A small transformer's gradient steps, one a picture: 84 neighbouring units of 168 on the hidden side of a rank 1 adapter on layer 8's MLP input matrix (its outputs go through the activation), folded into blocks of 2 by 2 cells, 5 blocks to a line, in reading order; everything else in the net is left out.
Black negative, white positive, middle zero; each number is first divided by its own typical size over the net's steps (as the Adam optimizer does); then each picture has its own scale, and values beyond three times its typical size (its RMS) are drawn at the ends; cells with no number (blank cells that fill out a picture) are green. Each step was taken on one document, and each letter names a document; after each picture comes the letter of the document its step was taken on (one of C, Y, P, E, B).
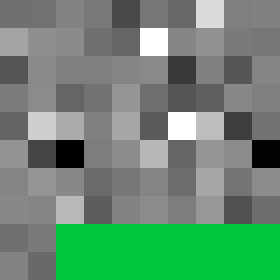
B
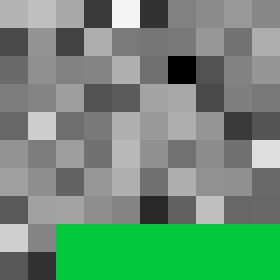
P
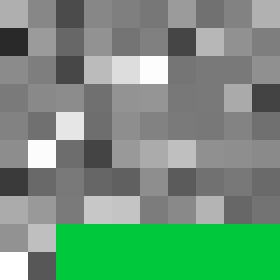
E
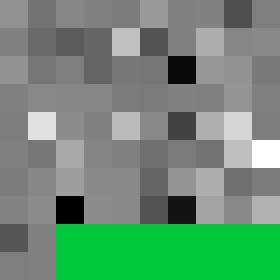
B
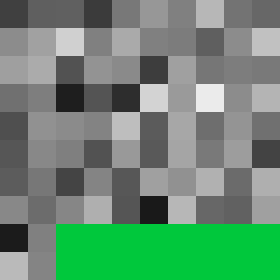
P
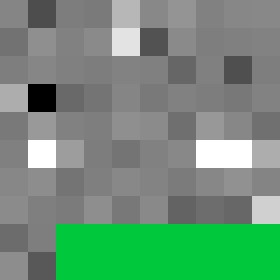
B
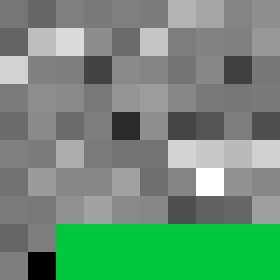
B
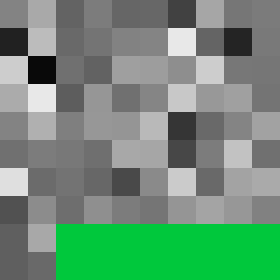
E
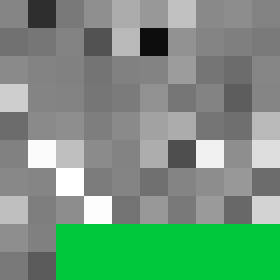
B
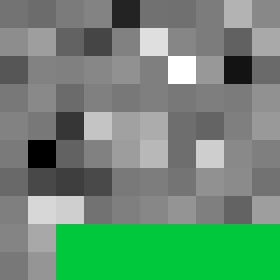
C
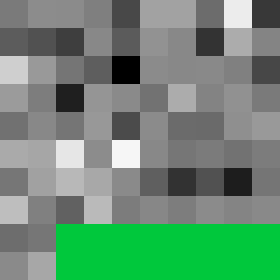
E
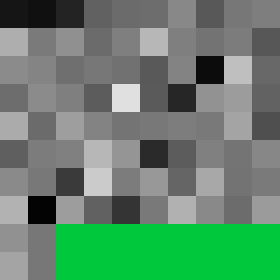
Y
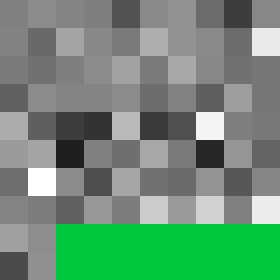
C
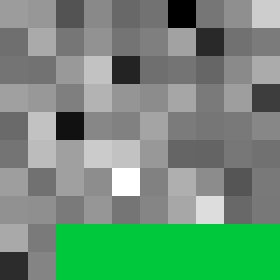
E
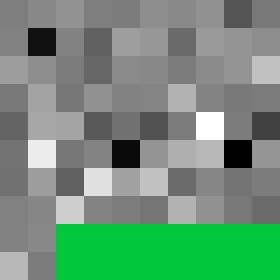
C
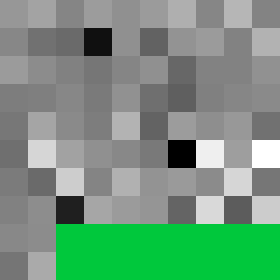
B
